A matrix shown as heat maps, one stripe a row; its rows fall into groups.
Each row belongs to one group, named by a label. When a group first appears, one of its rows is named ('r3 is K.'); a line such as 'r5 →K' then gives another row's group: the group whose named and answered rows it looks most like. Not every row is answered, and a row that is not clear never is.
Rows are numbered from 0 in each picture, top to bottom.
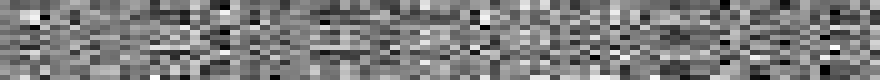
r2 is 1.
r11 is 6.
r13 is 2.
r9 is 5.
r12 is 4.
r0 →4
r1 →4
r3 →1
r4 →1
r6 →4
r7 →2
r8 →4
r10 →1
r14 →2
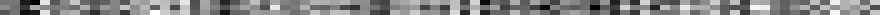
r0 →5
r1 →6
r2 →5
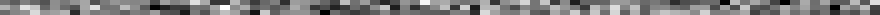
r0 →4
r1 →1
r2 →1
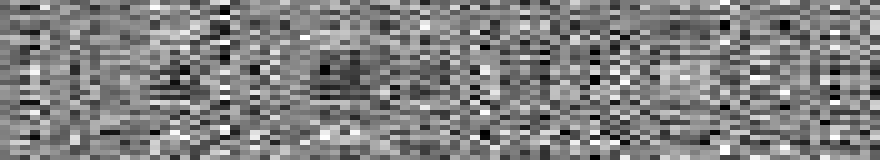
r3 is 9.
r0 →9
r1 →5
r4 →4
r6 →5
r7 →2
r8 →9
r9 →5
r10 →6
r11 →4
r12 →6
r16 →6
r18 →9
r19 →1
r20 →5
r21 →4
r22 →1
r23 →6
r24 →2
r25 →9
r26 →2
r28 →2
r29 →9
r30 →9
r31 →6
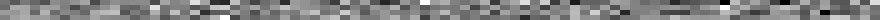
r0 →4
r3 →9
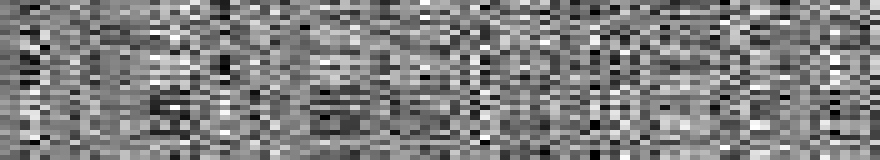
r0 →4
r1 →5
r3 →4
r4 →9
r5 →2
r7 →2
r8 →2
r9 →1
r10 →6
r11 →5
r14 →5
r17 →6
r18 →1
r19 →4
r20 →1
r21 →2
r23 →1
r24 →6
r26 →1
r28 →5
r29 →9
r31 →6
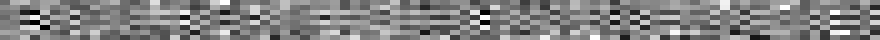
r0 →9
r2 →5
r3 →1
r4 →5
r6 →9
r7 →2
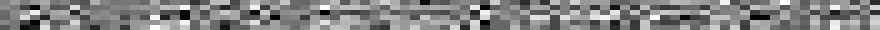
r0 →9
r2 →1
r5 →5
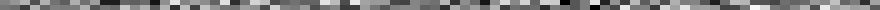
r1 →6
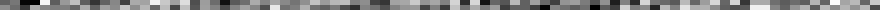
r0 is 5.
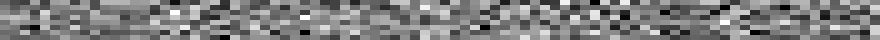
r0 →6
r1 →4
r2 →2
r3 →2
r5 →5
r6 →2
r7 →4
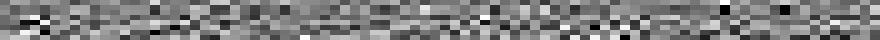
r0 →9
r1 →4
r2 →4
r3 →1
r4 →5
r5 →6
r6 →1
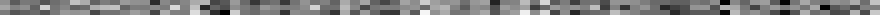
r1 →2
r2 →4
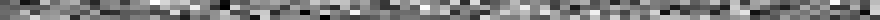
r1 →4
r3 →1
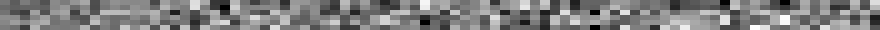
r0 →4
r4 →9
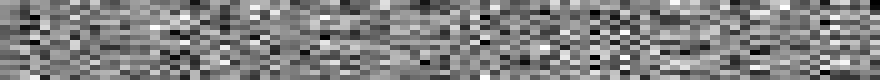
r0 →9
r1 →9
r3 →5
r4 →2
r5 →5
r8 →5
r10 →2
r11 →6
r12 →9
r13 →6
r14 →2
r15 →1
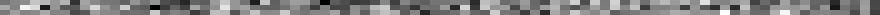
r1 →1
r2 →9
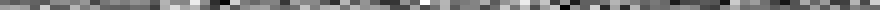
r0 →4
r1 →2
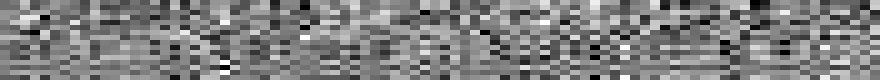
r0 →2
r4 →2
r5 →2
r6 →5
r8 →4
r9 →6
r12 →9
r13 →4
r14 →9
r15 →6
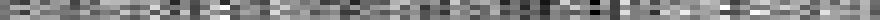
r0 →6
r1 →9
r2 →6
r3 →9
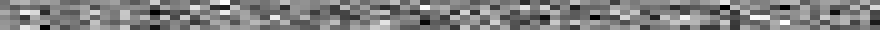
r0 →9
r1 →4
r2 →1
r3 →6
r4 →9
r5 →1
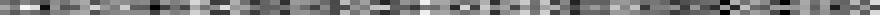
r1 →1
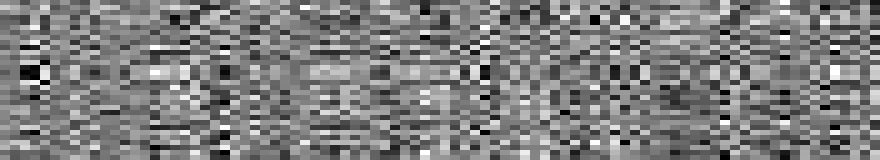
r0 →9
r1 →2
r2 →9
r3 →6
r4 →6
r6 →4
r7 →9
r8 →1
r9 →5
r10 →1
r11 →4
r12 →1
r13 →5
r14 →5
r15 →5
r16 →1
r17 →2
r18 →4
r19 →5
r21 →2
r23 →4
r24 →9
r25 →1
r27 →4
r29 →1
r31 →4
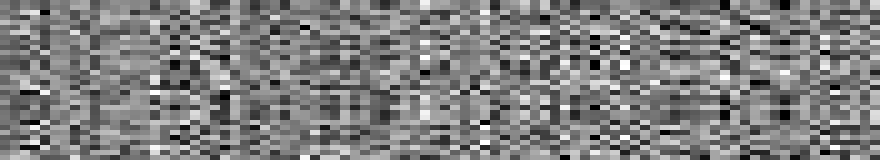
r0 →4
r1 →4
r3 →6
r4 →2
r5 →2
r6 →2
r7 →6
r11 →4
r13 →6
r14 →9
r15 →9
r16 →2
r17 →1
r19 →4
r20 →4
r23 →4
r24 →5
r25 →1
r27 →6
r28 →1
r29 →5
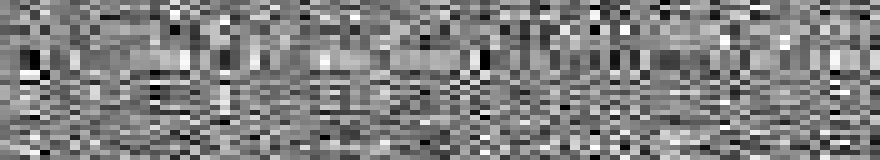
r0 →2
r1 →6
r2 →2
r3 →2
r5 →6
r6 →6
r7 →9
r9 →9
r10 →5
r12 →5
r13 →5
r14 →1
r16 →5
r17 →1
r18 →9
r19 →1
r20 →9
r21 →2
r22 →1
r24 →4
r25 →9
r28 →9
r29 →2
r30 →1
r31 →6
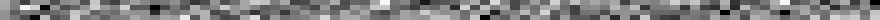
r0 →9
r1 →1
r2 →4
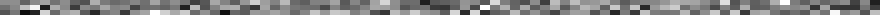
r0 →9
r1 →1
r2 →5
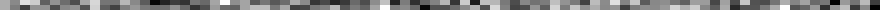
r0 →1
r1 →9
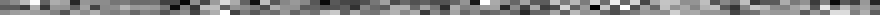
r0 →1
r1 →6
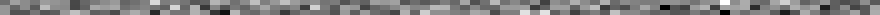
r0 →9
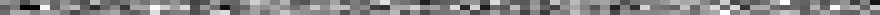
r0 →9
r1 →5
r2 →9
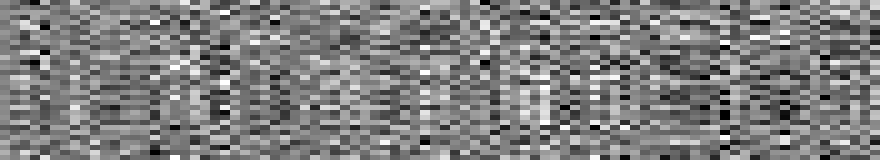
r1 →4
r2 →9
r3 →6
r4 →2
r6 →9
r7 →6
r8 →9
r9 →4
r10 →1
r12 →5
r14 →4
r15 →2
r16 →9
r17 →2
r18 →4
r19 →2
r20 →4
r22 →4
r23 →4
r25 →6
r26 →4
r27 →9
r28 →9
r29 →4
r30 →1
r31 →2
